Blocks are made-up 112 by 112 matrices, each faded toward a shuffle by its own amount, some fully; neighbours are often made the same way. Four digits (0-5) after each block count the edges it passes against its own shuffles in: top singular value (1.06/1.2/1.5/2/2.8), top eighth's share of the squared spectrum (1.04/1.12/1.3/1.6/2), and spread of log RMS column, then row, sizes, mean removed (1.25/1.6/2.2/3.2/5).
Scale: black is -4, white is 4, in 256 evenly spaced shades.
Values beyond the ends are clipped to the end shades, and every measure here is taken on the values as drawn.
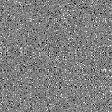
4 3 2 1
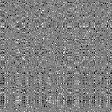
5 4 3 3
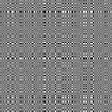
5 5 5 5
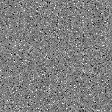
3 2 1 0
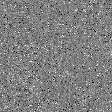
3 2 0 0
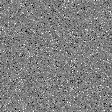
2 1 0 0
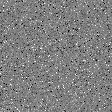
1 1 0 0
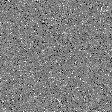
3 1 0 0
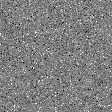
2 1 0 0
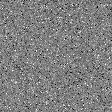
0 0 0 0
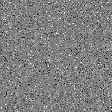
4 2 1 1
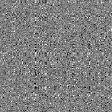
4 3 2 2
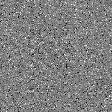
3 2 1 0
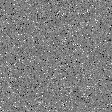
1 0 0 0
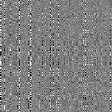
5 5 4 2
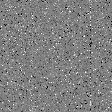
3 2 1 0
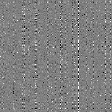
5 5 3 1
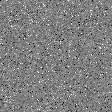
0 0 0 0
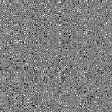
5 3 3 2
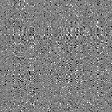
5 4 3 3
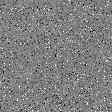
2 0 0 0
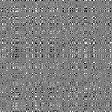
5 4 4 4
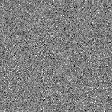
3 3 1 1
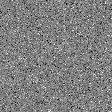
1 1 0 0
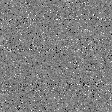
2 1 0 2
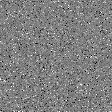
0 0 0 1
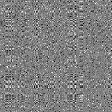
5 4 3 3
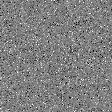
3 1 0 0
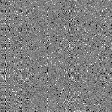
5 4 3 2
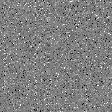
3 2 1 0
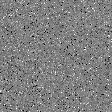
2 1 0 0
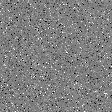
1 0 0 0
